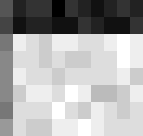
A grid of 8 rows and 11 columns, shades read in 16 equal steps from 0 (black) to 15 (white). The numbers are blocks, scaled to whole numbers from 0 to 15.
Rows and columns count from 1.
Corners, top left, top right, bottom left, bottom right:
5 2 9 13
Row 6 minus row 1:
3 10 11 11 13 12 12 10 9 9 12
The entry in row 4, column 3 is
13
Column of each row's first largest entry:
1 1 10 10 2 6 5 7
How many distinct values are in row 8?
5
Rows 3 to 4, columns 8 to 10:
13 14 15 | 13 13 15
